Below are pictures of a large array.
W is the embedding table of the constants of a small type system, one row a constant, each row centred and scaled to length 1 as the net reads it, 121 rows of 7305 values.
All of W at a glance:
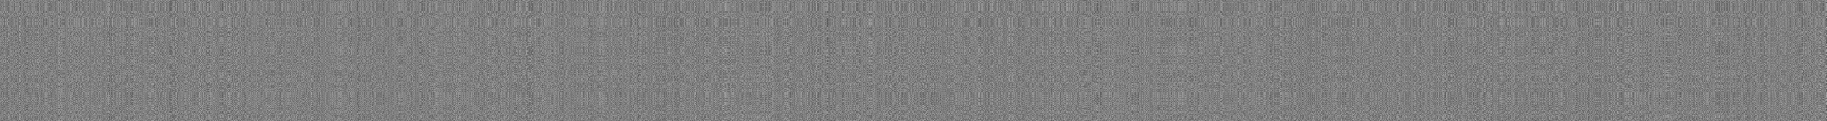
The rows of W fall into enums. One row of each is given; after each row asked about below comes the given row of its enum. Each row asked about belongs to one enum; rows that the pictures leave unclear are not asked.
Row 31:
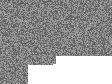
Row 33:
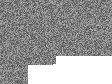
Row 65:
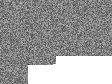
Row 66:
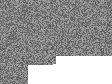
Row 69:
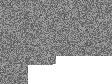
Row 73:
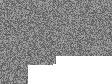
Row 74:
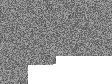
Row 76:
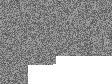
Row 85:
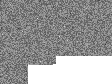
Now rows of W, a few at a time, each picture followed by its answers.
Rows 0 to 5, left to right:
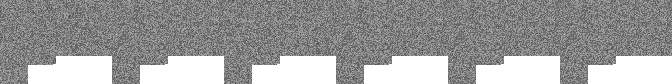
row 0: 74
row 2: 31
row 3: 66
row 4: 66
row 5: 66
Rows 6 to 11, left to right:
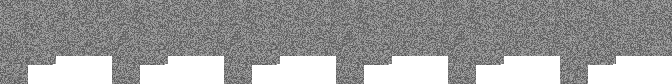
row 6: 69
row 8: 66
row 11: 73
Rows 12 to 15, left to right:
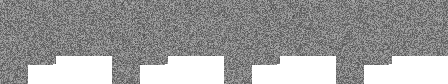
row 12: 73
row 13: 65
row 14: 74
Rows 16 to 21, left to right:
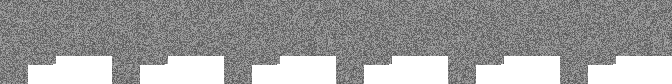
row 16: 31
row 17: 69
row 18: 76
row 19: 73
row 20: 73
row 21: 76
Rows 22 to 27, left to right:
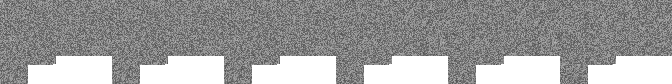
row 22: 73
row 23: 73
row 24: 73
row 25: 76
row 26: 76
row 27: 69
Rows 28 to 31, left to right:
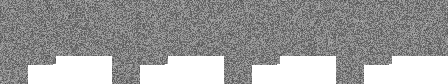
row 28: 74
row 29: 69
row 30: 76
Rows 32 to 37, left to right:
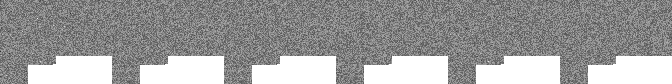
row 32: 85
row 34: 33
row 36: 85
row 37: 76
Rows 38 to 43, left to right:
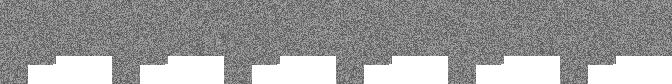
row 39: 76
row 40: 33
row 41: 73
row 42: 31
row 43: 73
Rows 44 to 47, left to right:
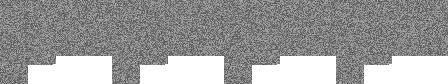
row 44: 69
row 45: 73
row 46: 66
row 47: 31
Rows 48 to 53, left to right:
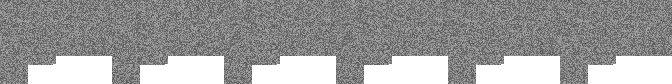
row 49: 69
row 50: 66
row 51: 66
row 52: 31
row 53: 31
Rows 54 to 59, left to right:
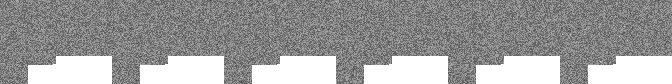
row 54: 66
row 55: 85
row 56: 33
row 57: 73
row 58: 69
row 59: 85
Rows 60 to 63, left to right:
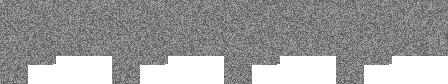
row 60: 73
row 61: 73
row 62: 85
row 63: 76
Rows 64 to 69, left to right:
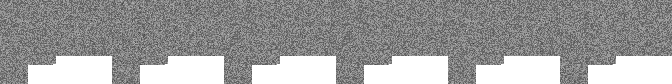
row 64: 31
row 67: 66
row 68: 31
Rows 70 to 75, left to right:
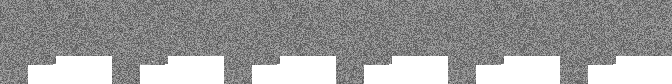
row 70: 74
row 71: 85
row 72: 74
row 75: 33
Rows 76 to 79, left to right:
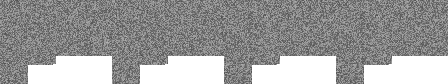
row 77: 73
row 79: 69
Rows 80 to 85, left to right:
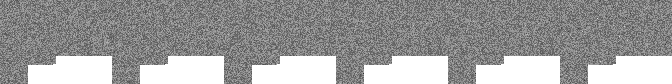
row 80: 76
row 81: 33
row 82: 66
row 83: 31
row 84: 31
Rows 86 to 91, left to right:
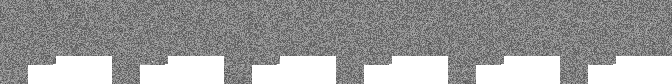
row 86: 74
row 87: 85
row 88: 69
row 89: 31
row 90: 33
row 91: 31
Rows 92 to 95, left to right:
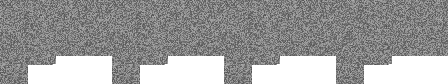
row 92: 69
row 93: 69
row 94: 69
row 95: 66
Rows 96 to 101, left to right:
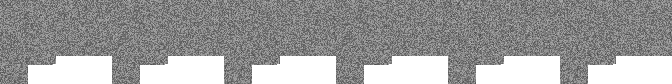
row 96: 69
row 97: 66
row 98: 73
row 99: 66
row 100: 65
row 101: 73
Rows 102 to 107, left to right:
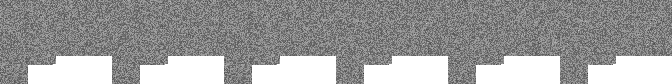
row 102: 69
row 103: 66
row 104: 69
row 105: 31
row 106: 76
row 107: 31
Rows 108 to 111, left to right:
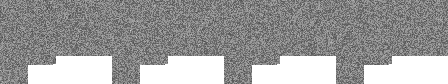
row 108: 74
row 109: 31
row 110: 76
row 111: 66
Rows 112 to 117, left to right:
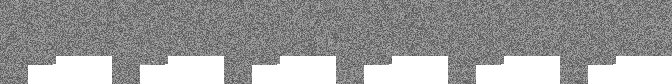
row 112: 66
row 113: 85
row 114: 76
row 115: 74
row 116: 33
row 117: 33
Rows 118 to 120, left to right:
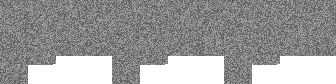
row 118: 69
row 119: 76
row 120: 31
